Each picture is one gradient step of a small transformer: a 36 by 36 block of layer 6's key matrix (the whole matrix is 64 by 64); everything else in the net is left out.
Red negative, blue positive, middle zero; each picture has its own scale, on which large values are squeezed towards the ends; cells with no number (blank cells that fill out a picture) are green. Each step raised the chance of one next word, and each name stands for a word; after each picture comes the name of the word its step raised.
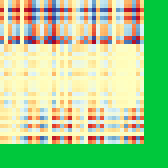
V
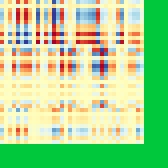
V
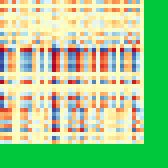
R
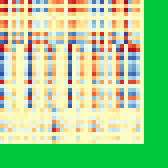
R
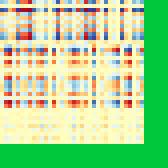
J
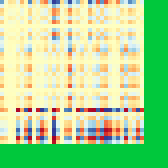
J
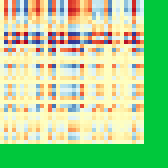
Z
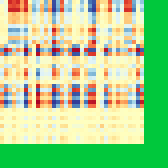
V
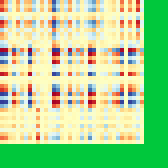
R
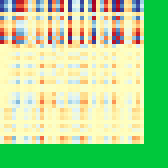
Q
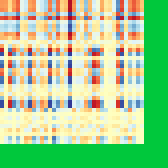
R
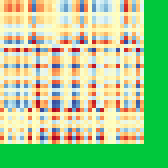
V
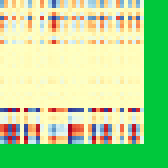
Z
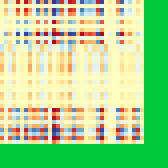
V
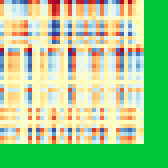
R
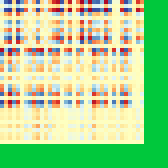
Z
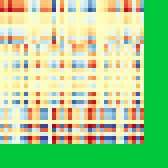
V
